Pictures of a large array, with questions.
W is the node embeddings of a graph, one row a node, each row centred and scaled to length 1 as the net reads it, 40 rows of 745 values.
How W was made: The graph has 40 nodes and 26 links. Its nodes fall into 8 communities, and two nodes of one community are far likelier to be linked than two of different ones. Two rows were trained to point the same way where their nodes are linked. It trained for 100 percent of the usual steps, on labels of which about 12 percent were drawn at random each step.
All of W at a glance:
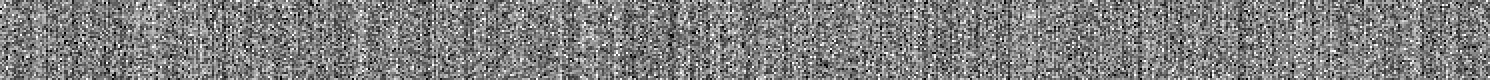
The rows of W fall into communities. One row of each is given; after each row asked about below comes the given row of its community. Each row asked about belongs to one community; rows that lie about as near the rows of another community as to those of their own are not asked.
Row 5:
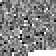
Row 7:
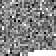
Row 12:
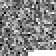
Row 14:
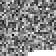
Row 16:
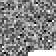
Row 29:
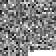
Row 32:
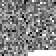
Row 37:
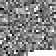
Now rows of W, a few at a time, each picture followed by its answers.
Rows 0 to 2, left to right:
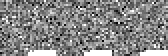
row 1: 12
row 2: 37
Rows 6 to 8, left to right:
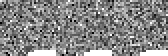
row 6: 16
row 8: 7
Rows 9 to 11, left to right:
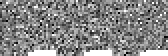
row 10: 5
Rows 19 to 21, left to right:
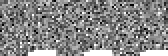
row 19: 29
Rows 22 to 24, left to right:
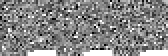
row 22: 14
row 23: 29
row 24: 5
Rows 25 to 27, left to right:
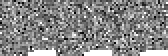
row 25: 7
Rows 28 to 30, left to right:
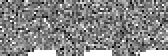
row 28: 32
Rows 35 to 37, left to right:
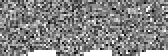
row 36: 32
